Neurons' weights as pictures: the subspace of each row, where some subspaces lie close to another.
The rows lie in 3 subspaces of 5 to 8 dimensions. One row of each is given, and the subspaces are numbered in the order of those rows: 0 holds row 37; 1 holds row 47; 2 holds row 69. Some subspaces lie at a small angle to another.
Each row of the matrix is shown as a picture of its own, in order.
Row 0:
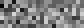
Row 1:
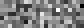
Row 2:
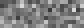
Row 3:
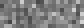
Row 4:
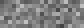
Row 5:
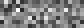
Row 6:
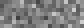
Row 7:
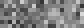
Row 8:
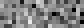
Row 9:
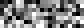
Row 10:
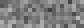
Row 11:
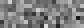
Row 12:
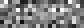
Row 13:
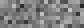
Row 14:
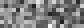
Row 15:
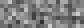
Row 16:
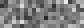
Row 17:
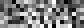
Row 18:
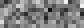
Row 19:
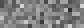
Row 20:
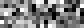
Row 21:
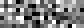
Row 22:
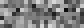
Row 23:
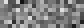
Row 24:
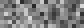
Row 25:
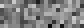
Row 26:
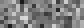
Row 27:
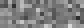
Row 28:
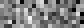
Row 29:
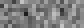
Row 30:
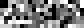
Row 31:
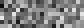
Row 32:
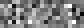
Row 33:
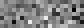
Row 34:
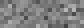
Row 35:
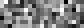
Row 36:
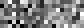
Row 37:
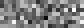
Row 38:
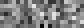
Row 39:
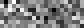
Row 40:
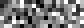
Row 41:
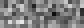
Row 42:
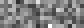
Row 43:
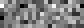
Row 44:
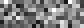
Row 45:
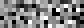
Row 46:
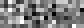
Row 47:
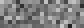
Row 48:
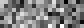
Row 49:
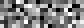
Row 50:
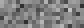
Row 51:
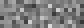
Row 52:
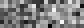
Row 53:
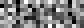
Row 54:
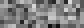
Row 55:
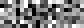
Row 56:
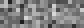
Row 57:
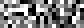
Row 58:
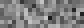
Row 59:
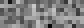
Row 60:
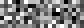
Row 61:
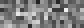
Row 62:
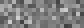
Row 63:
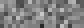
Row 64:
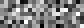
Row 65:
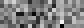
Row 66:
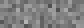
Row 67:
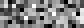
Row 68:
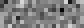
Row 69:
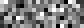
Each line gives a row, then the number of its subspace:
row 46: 1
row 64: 1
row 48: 2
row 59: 0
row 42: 0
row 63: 2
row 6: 1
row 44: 2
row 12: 2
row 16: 1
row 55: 2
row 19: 1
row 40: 1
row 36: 2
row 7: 2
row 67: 0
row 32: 0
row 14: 2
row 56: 1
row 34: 0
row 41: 1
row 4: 1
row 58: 0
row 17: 1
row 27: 0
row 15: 0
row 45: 0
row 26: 0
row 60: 1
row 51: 0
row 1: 0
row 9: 0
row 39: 2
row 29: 2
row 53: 0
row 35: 2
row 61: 2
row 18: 2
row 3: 1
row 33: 0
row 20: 2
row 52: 2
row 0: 2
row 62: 0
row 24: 2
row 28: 1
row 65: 2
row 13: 1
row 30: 1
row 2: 0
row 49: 0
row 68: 2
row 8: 1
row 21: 1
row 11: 0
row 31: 2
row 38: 2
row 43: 2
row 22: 2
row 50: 1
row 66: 0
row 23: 2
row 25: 2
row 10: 0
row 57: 2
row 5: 2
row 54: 0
